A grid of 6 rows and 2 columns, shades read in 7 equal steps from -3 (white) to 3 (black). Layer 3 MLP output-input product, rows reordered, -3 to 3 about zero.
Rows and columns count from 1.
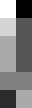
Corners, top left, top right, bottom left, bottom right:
-3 3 2 -1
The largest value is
3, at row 1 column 2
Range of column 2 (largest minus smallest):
4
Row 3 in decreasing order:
1 -1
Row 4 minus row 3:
0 0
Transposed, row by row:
-3 -2 -1 -1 0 2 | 3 1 1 1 0 -1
